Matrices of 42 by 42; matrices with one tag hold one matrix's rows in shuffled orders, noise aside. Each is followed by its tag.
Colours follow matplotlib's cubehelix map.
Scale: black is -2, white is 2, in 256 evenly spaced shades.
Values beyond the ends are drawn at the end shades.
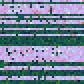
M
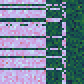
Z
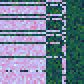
Z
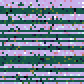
M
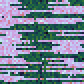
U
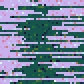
U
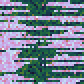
U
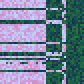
Z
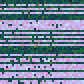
M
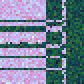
Z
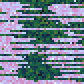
U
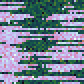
U
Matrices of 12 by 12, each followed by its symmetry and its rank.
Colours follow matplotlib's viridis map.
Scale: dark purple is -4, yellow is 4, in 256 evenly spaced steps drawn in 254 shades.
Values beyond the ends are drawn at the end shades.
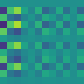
neither, rank one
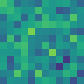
symmetric, full rank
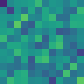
symmetric, full rank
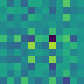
neither, rank two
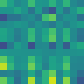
neither, rank two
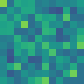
symmetric, full rank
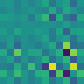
antisymmetric, rank two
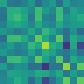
symmetric, rank two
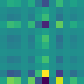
neither, rank one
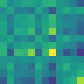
symmetric, rank two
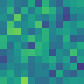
neither, full rank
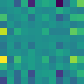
antisymmetric, rank two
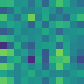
neither, rank two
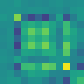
symmetric, rank two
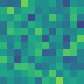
neither, full rank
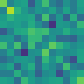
symmetric, full rank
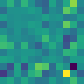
antisymmetric, rank two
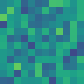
neither, full rank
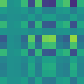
neither, rank one
